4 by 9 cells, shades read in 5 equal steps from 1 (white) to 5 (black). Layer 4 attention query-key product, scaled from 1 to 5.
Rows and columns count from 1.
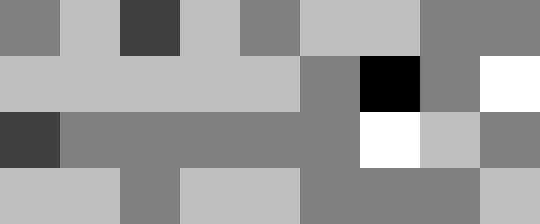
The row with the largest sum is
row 3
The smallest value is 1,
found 2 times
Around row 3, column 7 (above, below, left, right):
5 3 3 2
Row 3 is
4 3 3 3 3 3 1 2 3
